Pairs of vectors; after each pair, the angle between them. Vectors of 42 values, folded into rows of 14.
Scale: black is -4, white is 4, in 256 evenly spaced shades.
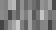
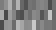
orthogonal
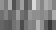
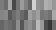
nearly parallel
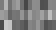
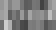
nearly parallel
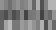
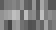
nearly opposite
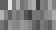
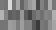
nearly parallel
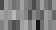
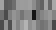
orthogonal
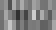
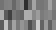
orthogonal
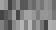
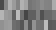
nearly opposite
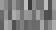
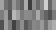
nearly parallel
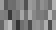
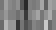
partly aligned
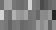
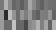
partly aligned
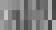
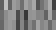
partly aligned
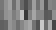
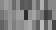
nearly parallel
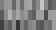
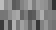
partly aligned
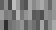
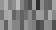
orthogonal
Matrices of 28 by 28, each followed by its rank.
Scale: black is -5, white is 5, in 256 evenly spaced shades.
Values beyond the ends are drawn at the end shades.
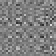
three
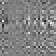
three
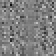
five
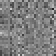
five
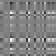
one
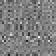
five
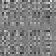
three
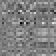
three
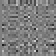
three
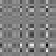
one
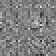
five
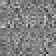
five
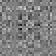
three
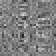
five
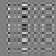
one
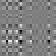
one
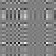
one
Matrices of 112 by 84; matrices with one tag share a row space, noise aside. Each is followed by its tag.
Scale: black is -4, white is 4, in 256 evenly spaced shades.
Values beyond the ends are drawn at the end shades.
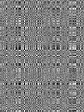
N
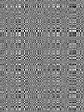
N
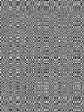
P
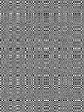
P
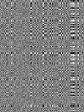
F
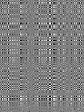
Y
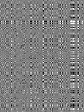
F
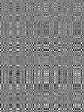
P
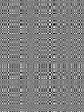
Y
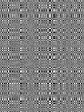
Y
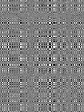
Y
